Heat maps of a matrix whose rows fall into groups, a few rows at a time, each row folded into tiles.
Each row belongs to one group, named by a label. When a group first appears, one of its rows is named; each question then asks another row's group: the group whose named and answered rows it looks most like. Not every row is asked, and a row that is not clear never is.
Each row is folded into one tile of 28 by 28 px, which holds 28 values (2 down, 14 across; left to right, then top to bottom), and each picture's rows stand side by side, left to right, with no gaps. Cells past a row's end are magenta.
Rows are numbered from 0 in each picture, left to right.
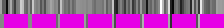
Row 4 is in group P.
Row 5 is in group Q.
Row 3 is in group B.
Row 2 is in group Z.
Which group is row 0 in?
Q
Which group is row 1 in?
Z
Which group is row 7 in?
Z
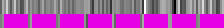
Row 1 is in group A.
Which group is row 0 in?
A
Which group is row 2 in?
Z
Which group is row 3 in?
B
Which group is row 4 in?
B
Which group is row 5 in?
Z
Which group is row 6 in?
Q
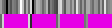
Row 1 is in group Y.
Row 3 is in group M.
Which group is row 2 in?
M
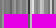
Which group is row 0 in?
A
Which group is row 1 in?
M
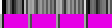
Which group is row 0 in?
P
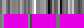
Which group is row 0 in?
M
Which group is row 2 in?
Y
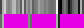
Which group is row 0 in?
M
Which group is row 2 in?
P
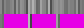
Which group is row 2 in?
B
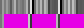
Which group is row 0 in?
A
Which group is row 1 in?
Y
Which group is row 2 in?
Y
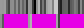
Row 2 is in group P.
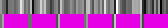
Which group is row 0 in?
Q
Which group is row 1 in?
Y
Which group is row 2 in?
Z
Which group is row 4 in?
Z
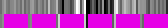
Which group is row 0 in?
M
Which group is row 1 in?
M
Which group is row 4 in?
M
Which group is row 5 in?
B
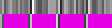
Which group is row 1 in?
Z
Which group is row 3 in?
Z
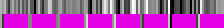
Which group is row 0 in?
B
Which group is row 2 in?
M
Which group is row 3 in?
Q
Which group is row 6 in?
P
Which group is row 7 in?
Z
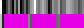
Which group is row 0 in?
P
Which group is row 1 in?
A
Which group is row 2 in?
Y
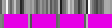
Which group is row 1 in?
B
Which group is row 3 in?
Z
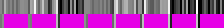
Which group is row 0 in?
Z
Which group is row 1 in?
A
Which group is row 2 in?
P
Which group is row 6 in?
P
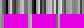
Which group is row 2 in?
M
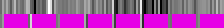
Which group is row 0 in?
A
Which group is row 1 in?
Q
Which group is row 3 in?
B
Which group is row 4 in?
P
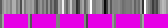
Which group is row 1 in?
B
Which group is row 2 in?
A
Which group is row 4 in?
B
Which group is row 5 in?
Z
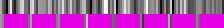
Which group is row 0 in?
Q
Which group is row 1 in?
M
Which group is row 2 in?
A
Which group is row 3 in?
Q
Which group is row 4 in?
Y
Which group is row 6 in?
Y
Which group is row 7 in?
B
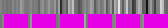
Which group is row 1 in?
A
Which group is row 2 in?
Y
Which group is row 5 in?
Q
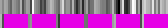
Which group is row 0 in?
B
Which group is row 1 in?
Z
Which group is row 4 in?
Q
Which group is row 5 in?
M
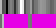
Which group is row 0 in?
Q
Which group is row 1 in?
Y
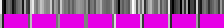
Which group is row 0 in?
P
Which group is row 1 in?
M
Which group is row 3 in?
Y
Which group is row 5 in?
Y
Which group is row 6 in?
P
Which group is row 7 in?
P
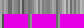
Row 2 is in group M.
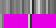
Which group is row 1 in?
Y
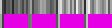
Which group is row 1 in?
Y
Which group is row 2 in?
M
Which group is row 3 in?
M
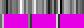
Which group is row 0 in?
Q
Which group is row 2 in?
Y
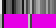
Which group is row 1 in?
Y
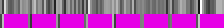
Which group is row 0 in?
Z
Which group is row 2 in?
B
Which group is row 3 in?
Z
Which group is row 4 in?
B
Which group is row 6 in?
Y
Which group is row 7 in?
Z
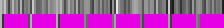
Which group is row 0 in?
B
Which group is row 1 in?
Z
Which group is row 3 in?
B
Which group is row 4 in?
Z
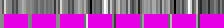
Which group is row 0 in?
Z
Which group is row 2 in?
Z
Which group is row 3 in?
Q
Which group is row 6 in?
Q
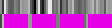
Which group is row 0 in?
Z
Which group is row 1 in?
Q
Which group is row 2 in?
Y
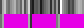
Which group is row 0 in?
M
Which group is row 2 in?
Z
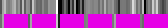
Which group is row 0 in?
M
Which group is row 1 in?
Z
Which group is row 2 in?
P
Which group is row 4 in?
Q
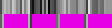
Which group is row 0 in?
M
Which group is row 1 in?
P
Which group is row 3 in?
Z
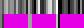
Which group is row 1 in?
Q
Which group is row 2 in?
P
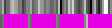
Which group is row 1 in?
Y
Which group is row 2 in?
Y
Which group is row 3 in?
Q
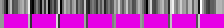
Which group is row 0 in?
Q
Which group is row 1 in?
P
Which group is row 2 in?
Y
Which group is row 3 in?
P
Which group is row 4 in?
A
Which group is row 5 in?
Q
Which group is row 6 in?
M
